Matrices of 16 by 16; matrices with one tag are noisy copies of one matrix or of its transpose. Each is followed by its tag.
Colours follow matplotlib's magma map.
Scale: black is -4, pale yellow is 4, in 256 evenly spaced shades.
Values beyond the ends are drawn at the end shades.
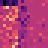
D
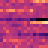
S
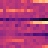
S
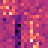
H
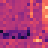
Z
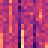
S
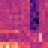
Z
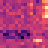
Z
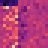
D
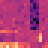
Z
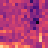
Z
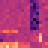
Z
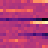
S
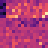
D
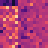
D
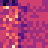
D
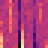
S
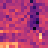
Z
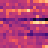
S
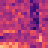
Z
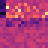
D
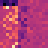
D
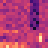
Z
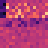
D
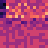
D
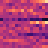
S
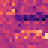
H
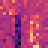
H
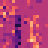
H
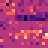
H
